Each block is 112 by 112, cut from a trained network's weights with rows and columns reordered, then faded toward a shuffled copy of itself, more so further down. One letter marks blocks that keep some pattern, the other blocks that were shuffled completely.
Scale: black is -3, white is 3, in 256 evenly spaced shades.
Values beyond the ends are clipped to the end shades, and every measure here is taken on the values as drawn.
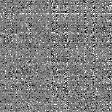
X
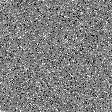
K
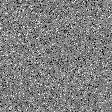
K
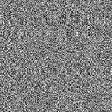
X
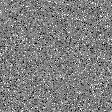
K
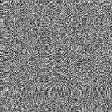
X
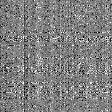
X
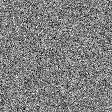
K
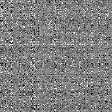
X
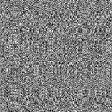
X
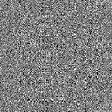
X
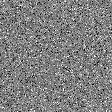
K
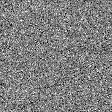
K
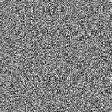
X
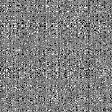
X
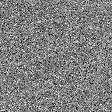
K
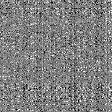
X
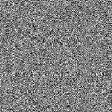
X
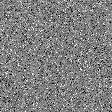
K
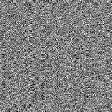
X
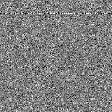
X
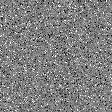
K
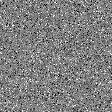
K
